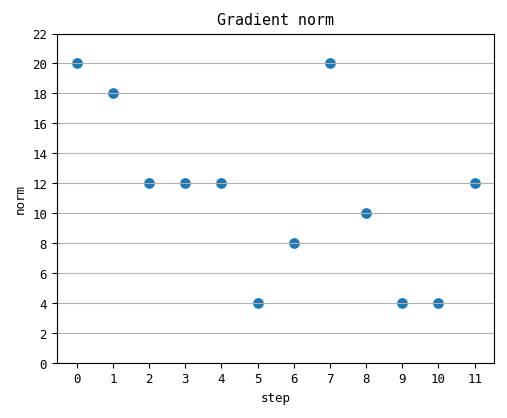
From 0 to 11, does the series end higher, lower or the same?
lower
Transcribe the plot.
Title: Gradient norm
x-axis: step, ticks 0 1 2 3 4 5 6 7 8 9 10 11
y-axis: norm, ticks 0 2 4 6 8 10 12 14 16 18 20 22
Values:
20 18 12 12 12 4 8 20 10 4 4 12
